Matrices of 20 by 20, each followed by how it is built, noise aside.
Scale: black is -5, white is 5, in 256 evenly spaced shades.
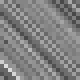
Toeplitz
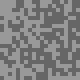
noise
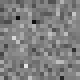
noise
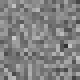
noise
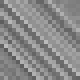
Toeplitz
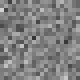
noise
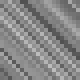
Toeplitz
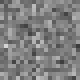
noise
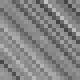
Toeplitz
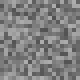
noise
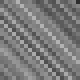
Toeplitz
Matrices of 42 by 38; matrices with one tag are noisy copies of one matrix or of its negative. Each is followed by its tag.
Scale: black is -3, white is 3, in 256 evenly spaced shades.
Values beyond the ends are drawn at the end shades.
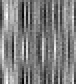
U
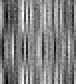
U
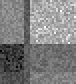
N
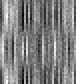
U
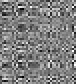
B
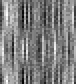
U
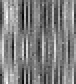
U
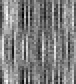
U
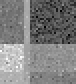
N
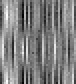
U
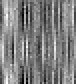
U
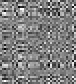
B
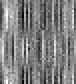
U
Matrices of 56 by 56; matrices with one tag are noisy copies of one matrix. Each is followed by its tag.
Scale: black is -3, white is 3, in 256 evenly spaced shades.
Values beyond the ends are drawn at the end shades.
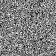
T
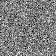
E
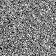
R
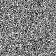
T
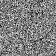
T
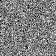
E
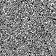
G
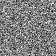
G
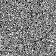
T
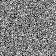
E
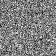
T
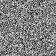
T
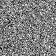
R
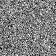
R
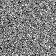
R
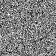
T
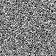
G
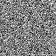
G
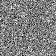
E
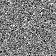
G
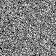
R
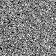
R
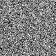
R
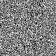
T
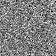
G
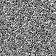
G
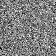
R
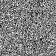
T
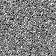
G
